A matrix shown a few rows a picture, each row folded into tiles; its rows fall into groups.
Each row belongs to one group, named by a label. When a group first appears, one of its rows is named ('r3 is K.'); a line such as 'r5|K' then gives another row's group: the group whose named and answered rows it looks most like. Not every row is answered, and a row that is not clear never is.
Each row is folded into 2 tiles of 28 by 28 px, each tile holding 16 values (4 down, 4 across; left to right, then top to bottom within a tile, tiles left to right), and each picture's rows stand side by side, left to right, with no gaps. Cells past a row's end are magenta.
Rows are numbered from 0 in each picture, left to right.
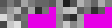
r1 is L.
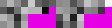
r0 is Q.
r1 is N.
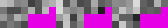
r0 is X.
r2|L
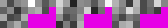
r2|L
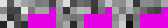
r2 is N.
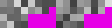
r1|X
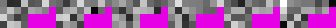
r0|L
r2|Q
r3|N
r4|L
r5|X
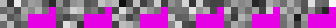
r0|Q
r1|L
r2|L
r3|Q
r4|X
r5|N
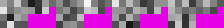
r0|X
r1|Q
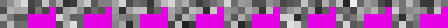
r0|L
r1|L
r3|X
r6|Q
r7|X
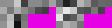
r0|N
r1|L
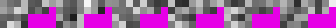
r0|L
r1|Q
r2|Q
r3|L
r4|L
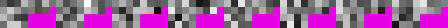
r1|Q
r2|Q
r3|X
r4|Q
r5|N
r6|N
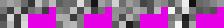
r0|N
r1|L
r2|X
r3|N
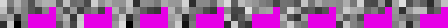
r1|N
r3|N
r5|L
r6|L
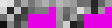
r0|N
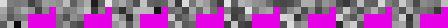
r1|X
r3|Q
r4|Q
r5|L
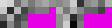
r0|N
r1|N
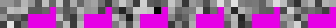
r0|L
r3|X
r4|N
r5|L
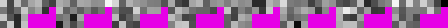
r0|Q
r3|L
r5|X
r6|L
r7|Q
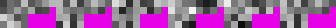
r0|L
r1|N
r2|X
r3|X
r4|X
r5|N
